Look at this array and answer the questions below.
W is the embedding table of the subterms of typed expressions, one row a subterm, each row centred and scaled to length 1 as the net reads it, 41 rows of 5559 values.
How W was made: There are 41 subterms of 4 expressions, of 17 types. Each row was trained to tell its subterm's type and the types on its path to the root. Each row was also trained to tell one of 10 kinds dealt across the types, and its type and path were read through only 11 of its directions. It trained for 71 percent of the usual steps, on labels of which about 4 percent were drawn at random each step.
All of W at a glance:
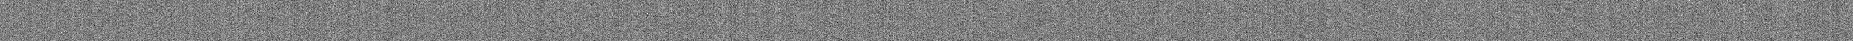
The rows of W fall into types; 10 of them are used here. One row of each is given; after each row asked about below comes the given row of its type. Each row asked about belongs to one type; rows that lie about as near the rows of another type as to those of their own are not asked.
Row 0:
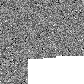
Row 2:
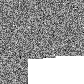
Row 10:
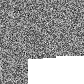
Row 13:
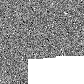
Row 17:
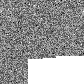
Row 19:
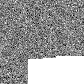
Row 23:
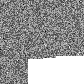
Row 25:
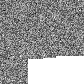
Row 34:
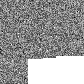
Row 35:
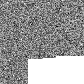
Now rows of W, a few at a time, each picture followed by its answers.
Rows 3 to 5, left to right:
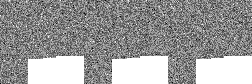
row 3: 25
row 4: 19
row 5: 23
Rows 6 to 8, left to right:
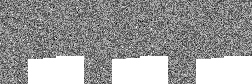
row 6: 10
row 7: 34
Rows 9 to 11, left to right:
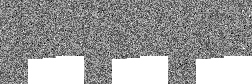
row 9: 17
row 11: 10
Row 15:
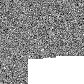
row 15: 25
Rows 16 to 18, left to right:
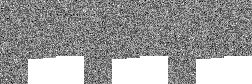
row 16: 19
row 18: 13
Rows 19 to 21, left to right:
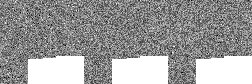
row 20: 35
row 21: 34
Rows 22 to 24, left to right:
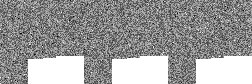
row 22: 13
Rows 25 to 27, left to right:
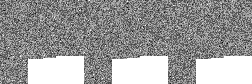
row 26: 13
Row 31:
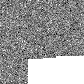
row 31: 34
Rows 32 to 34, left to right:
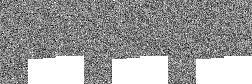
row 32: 10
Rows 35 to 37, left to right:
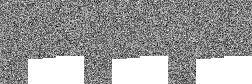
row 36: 17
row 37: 35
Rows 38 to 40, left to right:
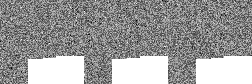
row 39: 10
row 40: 23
